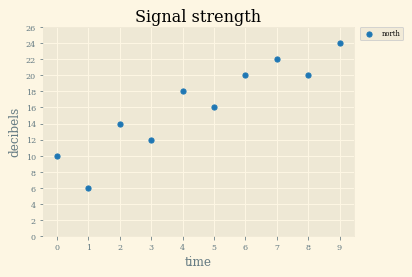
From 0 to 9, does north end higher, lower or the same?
higher
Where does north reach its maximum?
9
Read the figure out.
Title: Signal strength
x-axis: time, ticks 0 1 2 3 4 5 6 7 8 9
y-axis: decibels, ticks 0 2 4 6 8 10 12 14 16 18 20 22 24 26
Legend: north
Values:
north: 10 6 14 12 18 16 20 22 20 24
